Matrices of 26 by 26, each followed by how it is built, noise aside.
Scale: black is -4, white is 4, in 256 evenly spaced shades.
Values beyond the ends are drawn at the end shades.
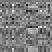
low rank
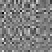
low rank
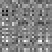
low rank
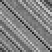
Toeplitz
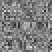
low rank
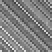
Toeplitz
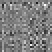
low rank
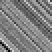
Toeplitz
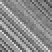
Toeplitz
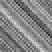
Toeplitz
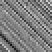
Toeplitz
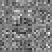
low rank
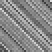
Toeplitz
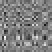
low rank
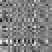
low rank
